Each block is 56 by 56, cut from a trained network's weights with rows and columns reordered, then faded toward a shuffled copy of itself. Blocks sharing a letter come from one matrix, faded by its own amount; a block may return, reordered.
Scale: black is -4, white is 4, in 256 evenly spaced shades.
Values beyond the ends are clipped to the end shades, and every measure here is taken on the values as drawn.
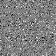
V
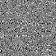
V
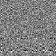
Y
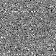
V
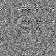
Y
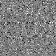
V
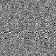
Y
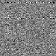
Y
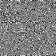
V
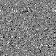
V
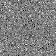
V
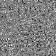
V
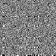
Y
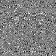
V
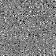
V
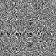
Y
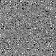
V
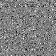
V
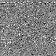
V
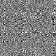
Y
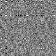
Y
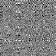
Y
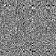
Y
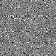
V
